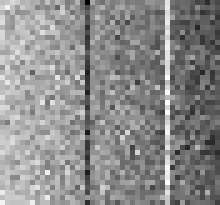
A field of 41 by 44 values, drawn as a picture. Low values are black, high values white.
There is an overall slope up to the left. Columns 18 and 34 stand out from the rest. The values follow a bell shape.
